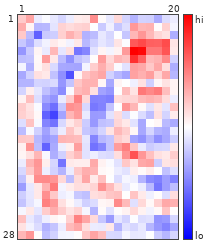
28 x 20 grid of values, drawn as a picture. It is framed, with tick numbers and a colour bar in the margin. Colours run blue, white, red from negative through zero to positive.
The top right is the ninth with the highest average. An odd patch, higher than its surroundings, sits in the top right. No overall slope runs across the table. Rings spread out from the middle right. The histogram is bell-shaped.
